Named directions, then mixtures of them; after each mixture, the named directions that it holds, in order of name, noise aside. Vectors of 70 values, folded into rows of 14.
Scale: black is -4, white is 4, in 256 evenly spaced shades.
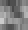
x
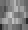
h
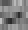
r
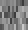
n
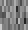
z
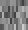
n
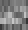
h, x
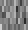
z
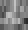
h, z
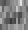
r, z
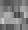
h, x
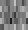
n, r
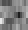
r, x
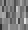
z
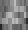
h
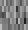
z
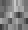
h, r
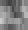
x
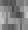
x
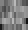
h, n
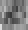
h, n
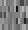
n, z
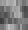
x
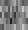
n, r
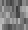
x, z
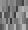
n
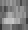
h, r
